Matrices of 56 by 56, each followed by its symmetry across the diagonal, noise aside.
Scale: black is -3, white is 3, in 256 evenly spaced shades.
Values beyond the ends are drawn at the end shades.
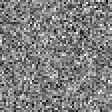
neither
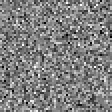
antisymmetric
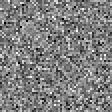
symmetric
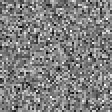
neither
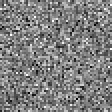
neither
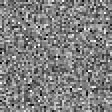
antisymmetric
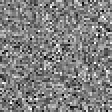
antisymmetric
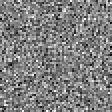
antisymmetric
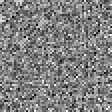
symmetric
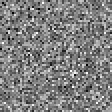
symmetric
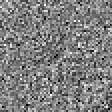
symmetric
